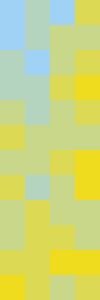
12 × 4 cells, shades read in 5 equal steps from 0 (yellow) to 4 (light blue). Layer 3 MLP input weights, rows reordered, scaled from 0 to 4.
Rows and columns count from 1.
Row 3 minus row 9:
1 3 0 -1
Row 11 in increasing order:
0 0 1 1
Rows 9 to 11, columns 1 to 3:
2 1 2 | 2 1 1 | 1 1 0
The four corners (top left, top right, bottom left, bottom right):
4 1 0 1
